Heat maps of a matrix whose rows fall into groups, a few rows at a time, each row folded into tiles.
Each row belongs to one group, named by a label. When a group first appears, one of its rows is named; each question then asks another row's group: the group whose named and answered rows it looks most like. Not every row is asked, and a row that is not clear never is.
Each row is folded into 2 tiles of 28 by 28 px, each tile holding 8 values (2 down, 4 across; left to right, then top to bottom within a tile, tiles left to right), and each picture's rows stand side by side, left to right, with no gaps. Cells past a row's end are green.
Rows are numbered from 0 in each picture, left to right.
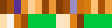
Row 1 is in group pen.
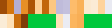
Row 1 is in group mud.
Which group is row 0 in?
pen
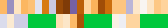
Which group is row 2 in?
pen
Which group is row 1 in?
pen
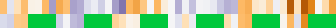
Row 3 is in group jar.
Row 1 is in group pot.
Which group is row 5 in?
pen
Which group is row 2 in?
mud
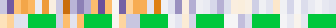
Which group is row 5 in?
jar
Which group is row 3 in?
jar
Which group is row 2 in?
mud
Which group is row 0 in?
mud
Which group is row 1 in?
pot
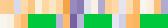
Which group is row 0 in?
pen
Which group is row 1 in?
pot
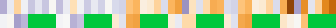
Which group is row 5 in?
pen
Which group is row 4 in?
mud
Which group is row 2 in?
mud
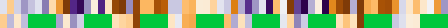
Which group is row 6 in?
pen
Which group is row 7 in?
mud
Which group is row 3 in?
mud
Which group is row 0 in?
pot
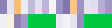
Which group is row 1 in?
jar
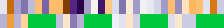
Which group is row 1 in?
pot
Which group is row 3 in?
mud
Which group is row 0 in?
pot
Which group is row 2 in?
jar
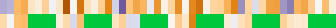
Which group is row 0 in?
mud
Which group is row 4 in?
pen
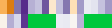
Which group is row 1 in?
jar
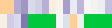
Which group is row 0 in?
pot
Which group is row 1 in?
jar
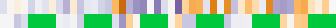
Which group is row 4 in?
mud
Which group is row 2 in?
pot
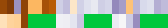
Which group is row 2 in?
jar
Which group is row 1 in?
jar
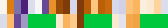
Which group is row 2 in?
mud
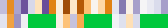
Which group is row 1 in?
pen
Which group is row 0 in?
pot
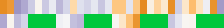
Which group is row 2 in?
pen
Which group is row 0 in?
pot
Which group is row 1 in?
jar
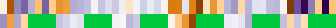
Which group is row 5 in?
pot
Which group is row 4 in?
jar
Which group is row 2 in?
jar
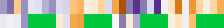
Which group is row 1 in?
mud
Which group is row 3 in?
pen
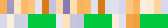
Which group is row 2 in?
mud
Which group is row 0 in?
mud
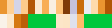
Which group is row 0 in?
pen
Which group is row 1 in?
pen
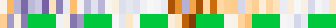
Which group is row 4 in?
pen
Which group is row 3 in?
pen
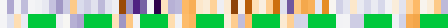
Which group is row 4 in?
pen
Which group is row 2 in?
pot
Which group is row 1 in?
jar
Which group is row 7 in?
mud
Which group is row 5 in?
mud
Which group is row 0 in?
jar
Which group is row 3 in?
mud
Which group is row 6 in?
jar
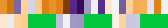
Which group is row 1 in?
pot
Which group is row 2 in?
mud
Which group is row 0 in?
pen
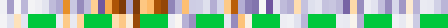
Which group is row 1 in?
pot
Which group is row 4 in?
pot
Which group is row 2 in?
pen
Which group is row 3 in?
jar
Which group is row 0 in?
jar
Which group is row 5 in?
jar
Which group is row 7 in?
jar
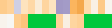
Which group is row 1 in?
mud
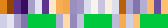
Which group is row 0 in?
pot
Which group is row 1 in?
pot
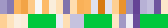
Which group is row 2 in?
pot
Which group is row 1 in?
mud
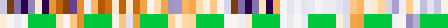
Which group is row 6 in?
mud
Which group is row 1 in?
pen
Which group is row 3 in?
mud
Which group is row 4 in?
pot
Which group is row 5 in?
jar
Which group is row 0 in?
pot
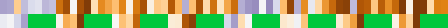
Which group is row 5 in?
pen
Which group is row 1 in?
pen
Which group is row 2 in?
pen
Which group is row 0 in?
jar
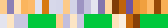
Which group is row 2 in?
pen
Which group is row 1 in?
pot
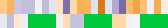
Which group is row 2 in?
mud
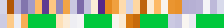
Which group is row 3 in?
pot
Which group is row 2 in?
pen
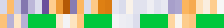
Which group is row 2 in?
jar
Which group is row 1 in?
pen
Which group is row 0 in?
pot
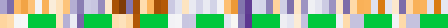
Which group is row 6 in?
mud
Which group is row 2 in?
pen
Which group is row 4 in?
pot
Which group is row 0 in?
mud
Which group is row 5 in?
jar
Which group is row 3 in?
jar
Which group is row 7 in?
mud
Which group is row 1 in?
pot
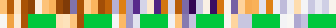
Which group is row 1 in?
pen
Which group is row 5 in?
jar
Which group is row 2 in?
pot
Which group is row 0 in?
pen
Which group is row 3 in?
pot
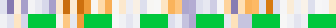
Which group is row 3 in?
pot
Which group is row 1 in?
pen
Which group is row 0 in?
jar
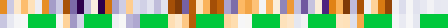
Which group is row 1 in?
pot
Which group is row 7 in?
jar
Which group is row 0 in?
mud
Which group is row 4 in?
mud
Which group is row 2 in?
jar
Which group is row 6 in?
pen
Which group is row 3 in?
pen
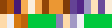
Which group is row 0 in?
pen
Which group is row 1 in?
pot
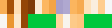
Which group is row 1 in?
mud
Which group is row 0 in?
pen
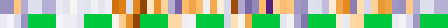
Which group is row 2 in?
pen
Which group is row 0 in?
jar
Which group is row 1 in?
jar
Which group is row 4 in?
pot
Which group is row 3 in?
mud
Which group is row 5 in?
pot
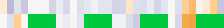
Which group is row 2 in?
jar
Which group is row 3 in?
mud
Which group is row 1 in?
jar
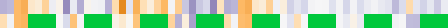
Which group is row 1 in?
jar
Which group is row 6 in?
jar
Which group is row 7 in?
jar
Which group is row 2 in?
pen
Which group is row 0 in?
mud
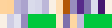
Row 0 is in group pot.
